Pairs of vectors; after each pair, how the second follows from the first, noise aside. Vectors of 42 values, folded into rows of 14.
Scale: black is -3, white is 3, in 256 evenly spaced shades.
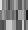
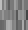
shrunk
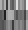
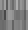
shrunk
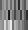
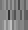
shrunk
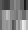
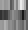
wrapped around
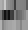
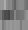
shrunk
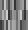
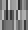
wrapped around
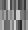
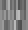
shrunk
